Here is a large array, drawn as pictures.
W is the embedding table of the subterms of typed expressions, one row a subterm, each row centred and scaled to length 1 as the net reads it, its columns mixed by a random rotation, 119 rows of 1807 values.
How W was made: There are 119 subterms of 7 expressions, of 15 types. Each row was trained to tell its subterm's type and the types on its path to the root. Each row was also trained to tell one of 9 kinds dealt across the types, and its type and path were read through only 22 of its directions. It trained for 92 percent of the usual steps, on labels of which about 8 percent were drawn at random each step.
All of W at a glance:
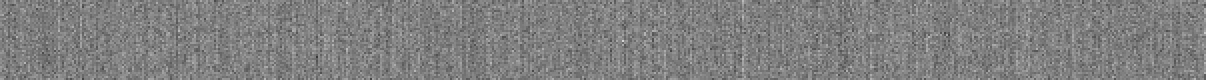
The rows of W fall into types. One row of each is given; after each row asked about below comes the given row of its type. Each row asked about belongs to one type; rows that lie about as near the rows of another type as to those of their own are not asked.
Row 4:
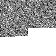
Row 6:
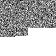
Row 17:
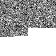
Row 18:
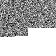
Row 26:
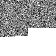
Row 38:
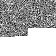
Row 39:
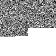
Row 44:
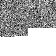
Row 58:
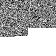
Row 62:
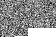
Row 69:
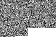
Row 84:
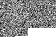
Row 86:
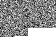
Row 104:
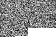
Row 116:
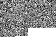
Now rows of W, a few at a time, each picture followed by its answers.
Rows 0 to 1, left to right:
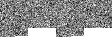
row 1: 58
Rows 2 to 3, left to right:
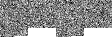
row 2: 86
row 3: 58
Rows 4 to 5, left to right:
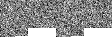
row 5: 17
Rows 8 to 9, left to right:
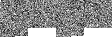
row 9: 104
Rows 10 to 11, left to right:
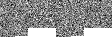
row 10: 116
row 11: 84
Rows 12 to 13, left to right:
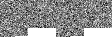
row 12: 26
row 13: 62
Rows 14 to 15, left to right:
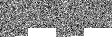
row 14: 17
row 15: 17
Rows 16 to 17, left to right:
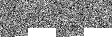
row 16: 116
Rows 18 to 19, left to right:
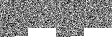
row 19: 58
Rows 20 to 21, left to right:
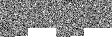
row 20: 116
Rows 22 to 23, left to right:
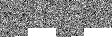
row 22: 38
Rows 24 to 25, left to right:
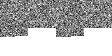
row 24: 58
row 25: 62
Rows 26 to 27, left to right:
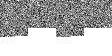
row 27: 44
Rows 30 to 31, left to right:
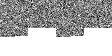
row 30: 69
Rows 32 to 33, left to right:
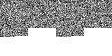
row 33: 69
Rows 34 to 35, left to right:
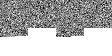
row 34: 17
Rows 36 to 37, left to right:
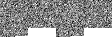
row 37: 86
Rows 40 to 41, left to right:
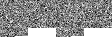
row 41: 26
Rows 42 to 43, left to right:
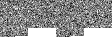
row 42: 69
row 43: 39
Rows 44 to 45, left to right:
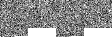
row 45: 39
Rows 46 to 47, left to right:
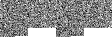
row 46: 18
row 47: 18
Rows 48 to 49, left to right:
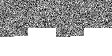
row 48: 26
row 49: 62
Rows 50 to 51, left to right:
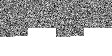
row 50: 39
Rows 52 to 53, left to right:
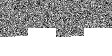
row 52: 17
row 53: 62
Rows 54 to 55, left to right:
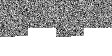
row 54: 86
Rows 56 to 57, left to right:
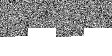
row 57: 6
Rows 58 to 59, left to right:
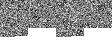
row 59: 69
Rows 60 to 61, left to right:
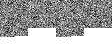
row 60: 62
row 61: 26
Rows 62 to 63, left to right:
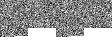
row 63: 17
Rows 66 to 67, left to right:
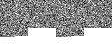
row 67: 69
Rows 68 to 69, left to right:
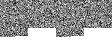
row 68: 39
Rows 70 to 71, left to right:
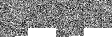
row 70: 84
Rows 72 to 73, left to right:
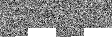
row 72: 58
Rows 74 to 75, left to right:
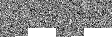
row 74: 58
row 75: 62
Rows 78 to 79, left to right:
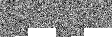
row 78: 18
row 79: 116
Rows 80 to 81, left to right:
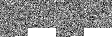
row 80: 38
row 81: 62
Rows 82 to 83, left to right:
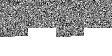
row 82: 4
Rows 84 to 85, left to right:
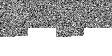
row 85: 104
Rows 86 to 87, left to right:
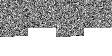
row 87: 4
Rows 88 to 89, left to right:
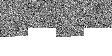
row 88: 86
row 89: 84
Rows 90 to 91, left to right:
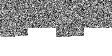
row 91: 86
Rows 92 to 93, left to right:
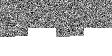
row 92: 104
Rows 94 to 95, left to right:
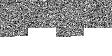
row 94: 4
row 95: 84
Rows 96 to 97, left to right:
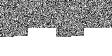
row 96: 86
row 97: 116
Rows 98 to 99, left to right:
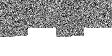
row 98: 86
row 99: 18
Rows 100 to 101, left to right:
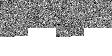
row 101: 18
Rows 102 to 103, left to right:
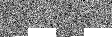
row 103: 18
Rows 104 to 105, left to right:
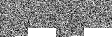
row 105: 18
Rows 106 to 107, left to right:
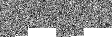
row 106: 84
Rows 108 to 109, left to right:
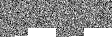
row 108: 26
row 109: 17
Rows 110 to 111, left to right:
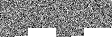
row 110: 44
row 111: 84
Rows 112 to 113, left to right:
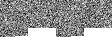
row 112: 6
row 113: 116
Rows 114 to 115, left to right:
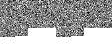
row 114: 6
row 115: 104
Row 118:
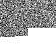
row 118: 116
